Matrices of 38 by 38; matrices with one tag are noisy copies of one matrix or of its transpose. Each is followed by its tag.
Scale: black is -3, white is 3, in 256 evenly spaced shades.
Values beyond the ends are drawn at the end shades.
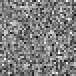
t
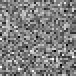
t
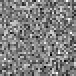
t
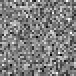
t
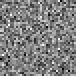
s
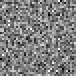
s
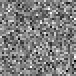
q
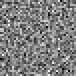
s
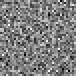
s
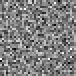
s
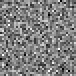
s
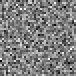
s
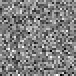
q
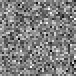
q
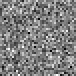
q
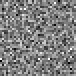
s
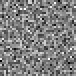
s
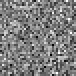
t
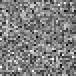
t
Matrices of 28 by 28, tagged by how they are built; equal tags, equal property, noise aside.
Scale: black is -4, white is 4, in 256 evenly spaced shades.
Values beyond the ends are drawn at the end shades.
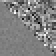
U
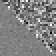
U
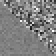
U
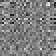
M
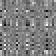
M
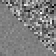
U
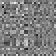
M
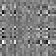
M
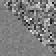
U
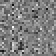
M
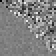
U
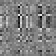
M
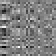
M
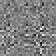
M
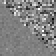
U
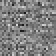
M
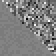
U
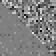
U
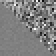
U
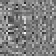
M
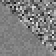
U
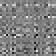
M
